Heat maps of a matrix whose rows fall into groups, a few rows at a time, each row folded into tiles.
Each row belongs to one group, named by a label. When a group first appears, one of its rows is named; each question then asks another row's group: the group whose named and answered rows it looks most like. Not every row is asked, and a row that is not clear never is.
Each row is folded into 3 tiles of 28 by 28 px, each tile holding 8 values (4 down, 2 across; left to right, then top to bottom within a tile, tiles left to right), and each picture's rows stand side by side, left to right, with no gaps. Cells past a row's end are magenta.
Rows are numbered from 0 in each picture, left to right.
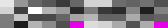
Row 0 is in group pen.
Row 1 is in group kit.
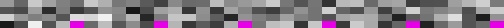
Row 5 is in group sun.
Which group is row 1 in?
kit
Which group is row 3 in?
kit
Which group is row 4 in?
kit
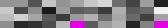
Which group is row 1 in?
kit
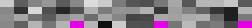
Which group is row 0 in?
pen
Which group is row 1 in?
pen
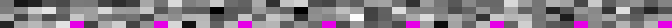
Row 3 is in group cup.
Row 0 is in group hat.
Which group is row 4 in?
cup
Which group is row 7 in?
pen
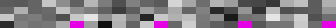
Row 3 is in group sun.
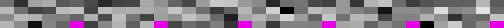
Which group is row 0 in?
cup
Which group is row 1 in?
hat
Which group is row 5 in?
hat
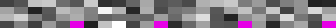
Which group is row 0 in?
cup
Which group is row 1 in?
hat
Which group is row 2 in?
sun
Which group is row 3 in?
cup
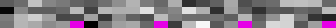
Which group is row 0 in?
sun
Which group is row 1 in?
hat
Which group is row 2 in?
hat
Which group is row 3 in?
sun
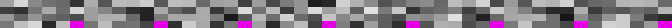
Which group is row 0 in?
kit
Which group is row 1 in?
sun
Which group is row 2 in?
kit
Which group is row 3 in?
cup
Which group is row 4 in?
pen
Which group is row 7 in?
sun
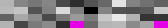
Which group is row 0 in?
cup
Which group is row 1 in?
sun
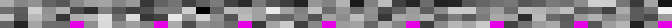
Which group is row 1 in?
kit
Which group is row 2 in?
cup
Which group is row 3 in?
hat
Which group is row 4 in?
cup
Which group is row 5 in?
hat
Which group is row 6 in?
hat
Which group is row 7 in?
kit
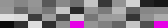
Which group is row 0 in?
pen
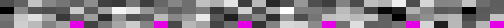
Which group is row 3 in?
hat
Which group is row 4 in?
sun
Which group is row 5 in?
pen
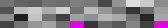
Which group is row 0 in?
hat
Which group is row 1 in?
sun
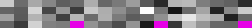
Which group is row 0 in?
pen
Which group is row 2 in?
kit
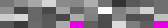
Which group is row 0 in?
pen
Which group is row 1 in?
hat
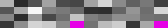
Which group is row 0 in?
hat
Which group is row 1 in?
kit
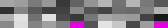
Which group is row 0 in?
kit
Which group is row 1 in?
kit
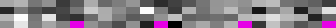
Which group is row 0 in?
kit
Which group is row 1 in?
cup
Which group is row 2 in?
hat
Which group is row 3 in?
kit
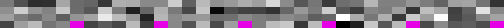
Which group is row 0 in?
hat
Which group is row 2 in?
pen
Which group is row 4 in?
pen
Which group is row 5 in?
cup
